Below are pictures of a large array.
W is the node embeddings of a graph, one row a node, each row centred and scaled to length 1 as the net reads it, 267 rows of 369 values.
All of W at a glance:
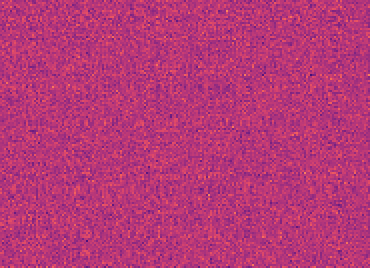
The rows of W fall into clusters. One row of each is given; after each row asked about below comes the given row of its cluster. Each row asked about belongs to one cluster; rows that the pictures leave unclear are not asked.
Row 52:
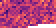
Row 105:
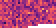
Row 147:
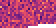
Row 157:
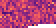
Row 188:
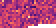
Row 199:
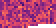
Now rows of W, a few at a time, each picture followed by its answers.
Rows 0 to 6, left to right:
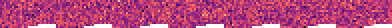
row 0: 199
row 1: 199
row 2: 105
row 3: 157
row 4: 147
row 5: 52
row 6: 52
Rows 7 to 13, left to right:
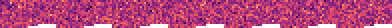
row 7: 199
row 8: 105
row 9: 199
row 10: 188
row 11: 188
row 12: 105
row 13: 188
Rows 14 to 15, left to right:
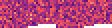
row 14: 105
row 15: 199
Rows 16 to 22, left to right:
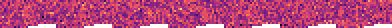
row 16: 147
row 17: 147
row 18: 157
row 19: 157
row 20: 147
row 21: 147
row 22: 199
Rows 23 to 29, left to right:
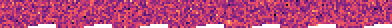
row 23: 105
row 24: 188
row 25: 188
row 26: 105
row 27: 199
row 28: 52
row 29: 199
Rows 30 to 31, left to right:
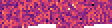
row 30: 199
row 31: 157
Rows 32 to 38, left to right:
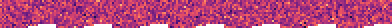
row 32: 157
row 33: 52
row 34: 147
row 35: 188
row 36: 52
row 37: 52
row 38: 199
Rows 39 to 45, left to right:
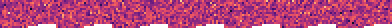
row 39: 199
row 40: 188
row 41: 157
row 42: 188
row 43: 52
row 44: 188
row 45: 52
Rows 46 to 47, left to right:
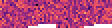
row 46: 157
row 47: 105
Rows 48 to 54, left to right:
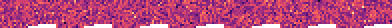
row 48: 147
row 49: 188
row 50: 188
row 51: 157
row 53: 157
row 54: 157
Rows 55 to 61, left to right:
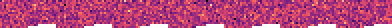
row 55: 188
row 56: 147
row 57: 188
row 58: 157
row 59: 105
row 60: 188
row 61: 105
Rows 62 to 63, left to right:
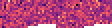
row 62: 188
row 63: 147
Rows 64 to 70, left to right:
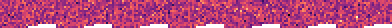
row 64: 147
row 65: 199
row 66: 199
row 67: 199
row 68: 157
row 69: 147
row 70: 199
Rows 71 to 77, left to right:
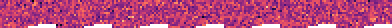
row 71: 188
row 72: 147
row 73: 199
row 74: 52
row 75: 52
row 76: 199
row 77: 157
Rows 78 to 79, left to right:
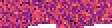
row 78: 157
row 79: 105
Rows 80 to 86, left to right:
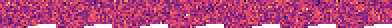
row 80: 52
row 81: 157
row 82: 188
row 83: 199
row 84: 147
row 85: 157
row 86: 157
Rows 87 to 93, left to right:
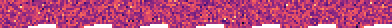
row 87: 157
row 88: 188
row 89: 157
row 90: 157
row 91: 105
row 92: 188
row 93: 188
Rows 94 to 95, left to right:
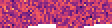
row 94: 157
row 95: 52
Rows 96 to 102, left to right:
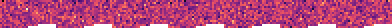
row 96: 157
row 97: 52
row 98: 188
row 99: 52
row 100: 105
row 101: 105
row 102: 52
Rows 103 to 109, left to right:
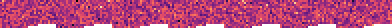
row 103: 188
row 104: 147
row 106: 188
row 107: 157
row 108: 157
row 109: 52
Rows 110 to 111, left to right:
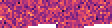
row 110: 105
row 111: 147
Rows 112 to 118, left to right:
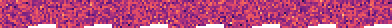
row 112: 157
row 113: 188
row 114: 147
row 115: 105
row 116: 147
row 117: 52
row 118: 188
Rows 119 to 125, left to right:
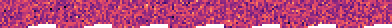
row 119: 147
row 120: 199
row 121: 188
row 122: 188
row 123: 199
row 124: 188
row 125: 199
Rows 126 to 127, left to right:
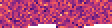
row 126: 105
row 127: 52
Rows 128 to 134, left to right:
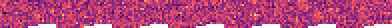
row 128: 157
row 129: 188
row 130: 199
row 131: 199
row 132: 105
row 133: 157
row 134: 147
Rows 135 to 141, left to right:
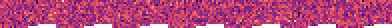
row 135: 105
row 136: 105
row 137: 188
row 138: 188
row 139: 52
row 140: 105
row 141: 199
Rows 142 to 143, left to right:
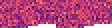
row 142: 147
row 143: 147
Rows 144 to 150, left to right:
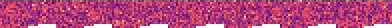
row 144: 188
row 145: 157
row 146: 199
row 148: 105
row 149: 147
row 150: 199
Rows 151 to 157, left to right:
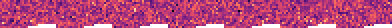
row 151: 52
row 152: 199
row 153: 157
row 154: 147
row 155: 52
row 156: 52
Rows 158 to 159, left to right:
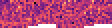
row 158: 199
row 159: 188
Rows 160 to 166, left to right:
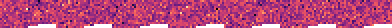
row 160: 157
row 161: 188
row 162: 147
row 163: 199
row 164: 157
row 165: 147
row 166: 52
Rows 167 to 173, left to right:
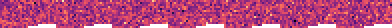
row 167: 199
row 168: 105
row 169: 52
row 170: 52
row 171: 188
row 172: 105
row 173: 105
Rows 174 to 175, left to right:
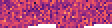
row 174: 199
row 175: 199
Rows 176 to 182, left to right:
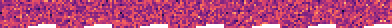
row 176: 199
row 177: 52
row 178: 199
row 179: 188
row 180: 52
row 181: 157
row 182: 52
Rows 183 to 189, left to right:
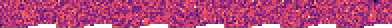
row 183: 147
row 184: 188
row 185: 52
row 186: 157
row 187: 188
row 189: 157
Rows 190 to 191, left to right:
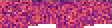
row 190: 157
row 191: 188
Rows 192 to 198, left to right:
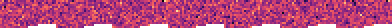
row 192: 188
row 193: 157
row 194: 52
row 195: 105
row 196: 188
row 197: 52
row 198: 52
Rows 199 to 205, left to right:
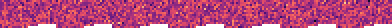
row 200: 188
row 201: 147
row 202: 199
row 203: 147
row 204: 188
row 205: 188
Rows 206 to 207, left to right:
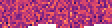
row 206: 147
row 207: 105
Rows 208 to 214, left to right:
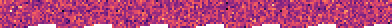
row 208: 157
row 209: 52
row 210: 105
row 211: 199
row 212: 199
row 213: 199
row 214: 105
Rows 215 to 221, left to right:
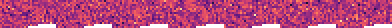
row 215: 157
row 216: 147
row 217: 147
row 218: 157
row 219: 157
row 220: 157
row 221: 199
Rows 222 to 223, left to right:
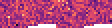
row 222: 147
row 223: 157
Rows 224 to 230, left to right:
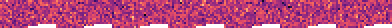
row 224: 105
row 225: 157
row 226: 199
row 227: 188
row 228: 157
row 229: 199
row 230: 199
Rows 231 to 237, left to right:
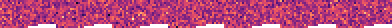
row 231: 105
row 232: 199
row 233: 105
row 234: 147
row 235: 105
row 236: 105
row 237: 105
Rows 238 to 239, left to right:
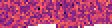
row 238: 52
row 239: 199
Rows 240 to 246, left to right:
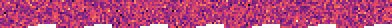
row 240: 52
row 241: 157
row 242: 147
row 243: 147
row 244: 188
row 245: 52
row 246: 105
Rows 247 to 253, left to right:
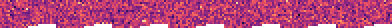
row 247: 157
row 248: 147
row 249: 52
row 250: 188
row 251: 105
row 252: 105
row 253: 199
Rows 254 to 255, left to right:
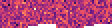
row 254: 147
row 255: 105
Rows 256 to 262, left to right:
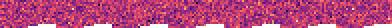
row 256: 105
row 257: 52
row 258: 147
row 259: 52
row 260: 188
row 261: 52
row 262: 52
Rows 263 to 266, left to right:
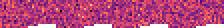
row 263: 188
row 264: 147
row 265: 199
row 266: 157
